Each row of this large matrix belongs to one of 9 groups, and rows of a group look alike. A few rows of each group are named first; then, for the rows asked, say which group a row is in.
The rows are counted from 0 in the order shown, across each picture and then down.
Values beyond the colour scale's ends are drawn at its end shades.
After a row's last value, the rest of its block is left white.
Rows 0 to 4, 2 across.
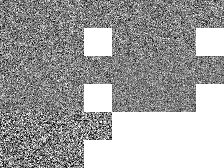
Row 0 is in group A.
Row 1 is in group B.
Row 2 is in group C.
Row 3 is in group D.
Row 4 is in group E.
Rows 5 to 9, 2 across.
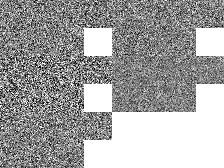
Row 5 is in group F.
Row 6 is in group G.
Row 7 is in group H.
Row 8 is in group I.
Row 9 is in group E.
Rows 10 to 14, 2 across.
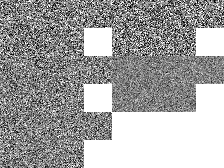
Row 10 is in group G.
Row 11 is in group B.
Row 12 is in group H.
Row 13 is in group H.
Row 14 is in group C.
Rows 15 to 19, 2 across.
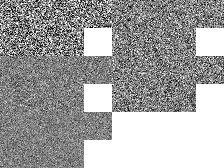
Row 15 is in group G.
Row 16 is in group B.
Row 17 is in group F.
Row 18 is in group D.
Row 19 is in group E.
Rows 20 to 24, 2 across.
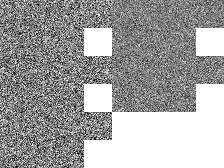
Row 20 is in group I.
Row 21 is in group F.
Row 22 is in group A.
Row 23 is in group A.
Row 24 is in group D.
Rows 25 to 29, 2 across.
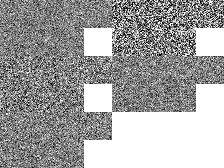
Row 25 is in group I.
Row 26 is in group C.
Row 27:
G
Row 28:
D
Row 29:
E
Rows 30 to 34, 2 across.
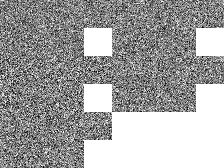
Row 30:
A
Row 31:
G
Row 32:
C
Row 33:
I
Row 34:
I
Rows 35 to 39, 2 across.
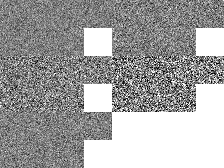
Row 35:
F
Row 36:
C
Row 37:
H
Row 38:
H
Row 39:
D
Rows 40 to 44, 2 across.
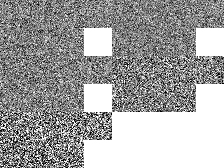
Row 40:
I
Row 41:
B
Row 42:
H
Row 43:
C
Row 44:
E
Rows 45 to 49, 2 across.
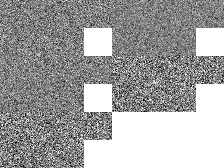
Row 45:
B
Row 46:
G
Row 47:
D
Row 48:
E
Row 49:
E
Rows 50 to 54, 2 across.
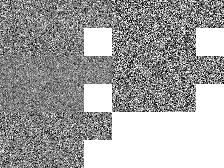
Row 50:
E
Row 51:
A
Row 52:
E
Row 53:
B
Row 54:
C
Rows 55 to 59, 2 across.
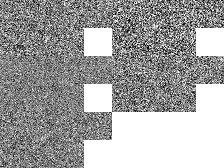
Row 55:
I
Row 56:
E
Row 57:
I
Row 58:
I
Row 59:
E
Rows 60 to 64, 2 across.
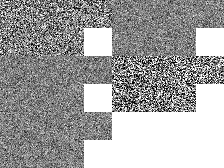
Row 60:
E
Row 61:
B
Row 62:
F
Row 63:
I
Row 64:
I
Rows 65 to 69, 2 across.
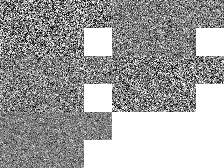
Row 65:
G
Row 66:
D
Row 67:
G
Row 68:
H
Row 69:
H
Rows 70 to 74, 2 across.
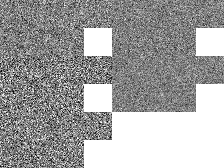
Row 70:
I
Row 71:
B
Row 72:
C
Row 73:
G
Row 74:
E
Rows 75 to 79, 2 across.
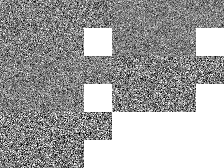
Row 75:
F
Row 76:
E
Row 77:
B
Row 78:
B
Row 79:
D
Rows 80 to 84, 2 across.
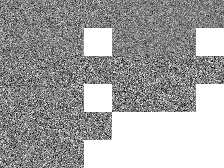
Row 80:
C
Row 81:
C
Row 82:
F
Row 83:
E
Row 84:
H
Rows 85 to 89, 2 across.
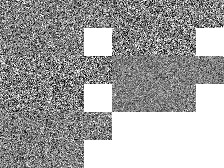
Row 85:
E
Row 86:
H
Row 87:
D
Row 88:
C
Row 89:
I
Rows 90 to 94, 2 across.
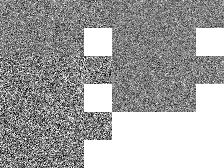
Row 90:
D
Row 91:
G
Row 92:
G
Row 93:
H
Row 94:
A
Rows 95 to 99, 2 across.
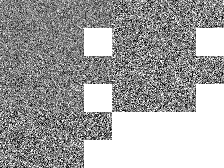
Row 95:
F
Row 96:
G
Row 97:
F
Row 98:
G
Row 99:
F
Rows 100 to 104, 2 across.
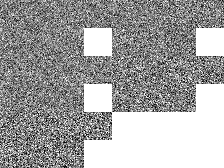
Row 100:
C
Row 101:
D
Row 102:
G
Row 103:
B
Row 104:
D
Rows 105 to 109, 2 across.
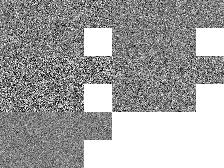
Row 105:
D
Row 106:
I
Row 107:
A
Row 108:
G
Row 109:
C
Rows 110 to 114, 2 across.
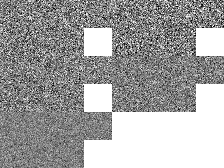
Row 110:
G
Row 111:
D
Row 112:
I
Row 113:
A
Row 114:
D
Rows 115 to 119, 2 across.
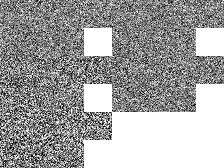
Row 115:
G
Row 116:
B
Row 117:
F
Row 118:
A
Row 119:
E
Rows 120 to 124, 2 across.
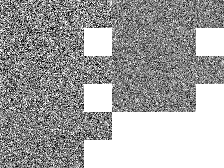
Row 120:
G
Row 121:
C
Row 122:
H
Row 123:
H
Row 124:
D
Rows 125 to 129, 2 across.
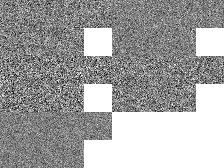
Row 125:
I
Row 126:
E
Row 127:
C
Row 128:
F
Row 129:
B
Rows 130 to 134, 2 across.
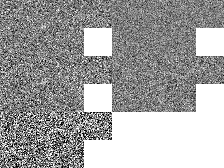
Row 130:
E
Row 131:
A
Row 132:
E
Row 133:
D
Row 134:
D
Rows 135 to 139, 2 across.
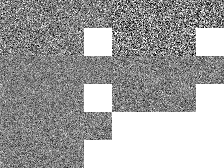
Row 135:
E
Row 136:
F
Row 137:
C
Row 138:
E
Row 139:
G
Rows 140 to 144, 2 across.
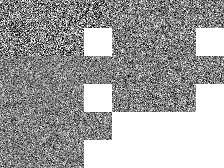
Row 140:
F
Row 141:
E
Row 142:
C
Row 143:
B
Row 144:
E
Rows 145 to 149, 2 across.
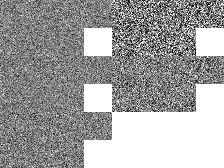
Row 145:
G
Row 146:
F
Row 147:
C
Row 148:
F
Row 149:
A
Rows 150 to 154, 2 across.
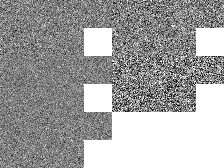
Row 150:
E
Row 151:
H
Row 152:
F
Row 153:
D
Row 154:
H
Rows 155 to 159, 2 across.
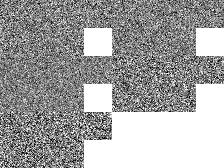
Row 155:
C
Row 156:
E
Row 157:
H
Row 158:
H
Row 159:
G
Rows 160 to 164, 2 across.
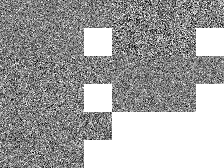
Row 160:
E
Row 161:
I
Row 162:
H
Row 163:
H
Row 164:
F
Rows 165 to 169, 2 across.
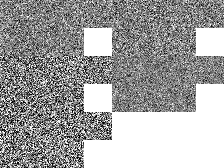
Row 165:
G
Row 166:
H
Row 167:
A
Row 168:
B
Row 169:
C
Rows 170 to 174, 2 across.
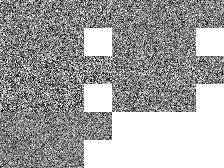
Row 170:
G
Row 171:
B
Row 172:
B
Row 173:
G
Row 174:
E
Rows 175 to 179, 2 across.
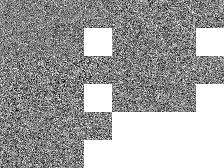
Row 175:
D
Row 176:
G
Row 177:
D
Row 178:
I
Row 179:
B
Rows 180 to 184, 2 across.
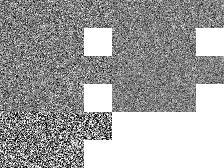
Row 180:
A
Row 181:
H
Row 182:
E
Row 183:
G
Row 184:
F
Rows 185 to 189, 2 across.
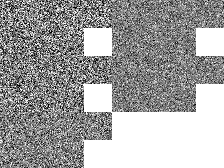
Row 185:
E
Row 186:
A
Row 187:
F
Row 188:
A
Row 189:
C
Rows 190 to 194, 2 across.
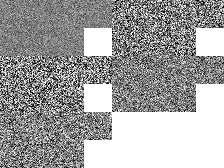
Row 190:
I
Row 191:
A
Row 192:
E
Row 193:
A
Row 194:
G
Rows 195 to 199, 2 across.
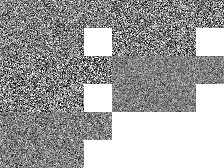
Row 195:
D
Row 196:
A
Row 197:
F
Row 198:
G
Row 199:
H
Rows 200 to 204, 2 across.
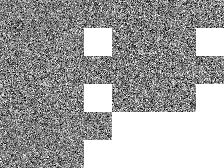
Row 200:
F
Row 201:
I
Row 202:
C
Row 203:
H
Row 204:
H
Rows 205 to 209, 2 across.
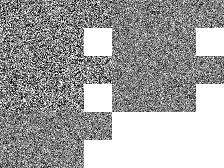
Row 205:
C
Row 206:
H
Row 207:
H
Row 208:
D
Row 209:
B
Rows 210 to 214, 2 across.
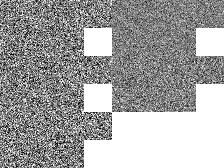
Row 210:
G
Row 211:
A
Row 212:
H
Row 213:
F
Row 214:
D
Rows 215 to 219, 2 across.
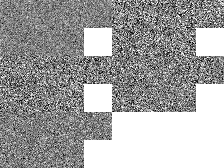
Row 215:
G
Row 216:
I
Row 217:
F
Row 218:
F
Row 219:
A
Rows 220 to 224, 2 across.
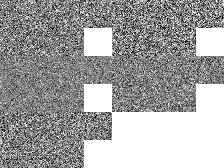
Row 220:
G
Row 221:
G
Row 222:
H
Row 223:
F
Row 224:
C
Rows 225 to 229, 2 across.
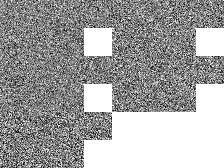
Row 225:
D
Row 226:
C
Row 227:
F
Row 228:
E
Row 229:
B
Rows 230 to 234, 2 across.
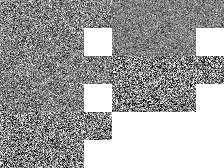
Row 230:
G
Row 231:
E
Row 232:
E
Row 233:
E
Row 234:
G
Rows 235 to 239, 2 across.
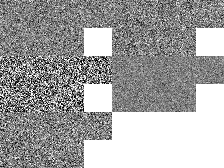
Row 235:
H
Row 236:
I
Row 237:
F
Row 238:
G
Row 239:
E
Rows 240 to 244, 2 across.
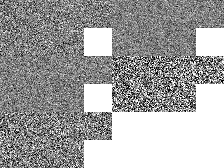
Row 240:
A
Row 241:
D
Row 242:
D
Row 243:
H
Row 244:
C
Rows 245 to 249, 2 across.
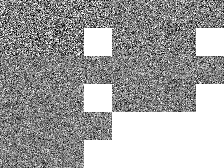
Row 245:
D
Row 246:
D
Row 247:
C
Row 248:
D
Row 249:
B
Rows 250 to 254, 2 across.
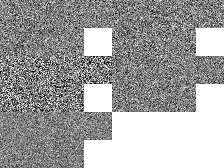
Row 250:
I
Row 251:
H
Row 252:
D
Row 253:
A
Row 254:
D
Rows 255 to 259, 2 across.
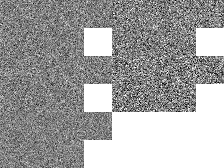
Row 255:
G
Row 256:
E
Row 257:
G
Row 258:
G
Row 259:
F
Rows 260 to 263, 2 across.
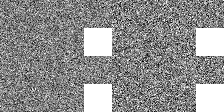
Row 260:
A
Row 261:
C
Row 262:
I
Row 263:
A
